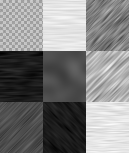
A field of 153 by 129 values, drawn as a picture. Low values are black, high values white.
It is made of 3 by 3 panels. Panel 1,1: high, checkered. Panel 1,2: very high, streaked across, faint in contrast. Panel 1,3: middling, slanting up to the right. Panel 2,1: very low, streaked across, faint in contrast. Panel 2,2: low, smooth, faint in contrast. Panel 2,3: high, slanting up to the right. Panel 3,1: low, slanting up to the right, faint in contrast. Panel 3,2: very low, slanting down to the right, faint in contrast. Panel 3,3: very high, streaked across, faint in contrast.
